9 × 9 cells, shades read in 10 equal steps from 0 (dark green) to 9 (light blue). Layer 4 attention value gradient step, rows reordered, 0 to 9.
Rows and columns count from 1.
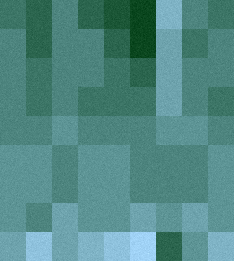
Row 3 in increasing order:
2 3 3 4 4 4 4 4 6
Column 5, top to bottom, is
1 2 3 3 4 5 5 5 8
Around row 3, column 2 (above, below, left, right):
2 3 4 4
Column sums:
40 36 41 39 36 32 45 39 40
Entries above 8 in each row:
0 0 0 0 0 0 0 0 1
